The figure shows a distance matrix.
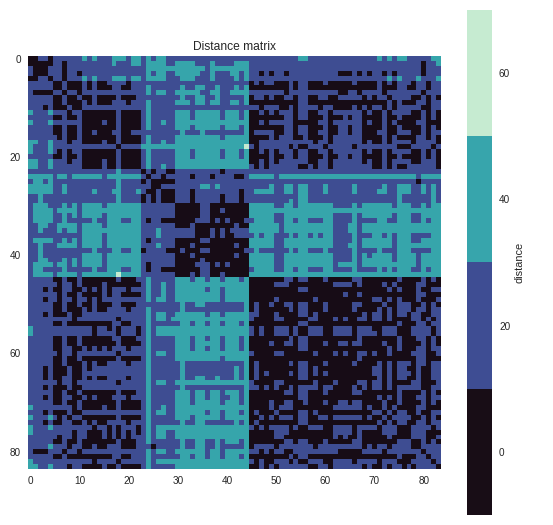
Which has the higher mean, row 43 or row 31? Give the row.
31
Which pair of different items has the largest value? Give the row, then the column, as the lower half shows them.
44, 18
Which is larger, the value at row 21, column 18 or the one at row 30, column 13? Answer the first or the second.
the second
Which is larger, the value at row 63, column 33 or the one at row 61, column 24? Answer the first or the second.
the second
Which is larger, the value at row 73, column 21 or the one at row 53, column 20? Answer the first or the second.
the second
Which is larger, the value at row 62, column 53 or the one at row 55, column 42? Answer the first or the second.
the second
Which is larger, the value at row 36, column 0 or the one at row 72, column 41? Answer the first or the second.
the second
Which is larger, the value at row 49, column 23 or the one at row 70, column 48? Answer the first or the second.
the first
